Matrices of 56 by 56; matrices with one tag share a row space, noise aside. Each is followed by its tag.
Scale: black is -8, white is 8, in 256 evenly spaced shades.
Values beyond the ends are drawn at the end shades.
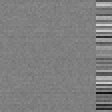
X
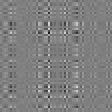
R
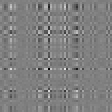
R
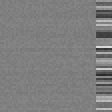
X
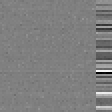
X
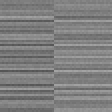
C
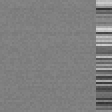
X
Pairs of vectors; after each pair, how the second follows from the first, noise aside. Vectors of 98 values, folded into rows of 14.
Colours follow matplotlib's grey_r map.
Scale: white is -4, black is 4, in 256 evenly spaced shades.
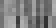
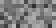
shuffled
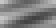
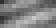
negated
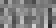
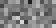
shuffled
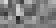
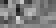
negated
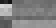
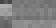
shrunk
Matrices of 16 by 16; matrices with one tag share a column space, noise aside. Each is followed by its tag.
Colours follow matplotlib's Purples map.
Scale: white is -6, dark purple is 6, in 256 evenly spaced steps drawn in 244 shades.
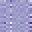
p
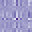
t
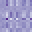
t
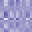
t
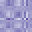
t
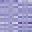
p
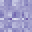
t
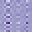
p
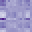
t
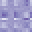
t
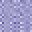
p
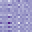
p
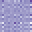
p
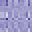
t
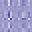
t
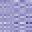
p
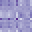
t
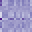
t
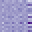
p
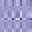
t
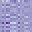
p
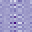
p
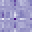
t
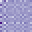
p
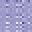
p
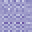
p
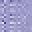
p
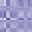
t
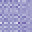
p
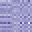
p
